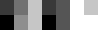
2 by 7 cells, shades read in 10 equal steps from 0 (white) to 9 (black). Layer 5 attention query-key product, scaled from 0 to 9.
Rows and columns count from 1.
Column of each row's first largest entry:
1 1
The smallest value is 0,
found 3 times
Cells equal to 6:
2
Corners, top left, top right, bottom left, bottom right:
7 2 9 0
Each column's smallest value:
7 4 2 7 6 0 0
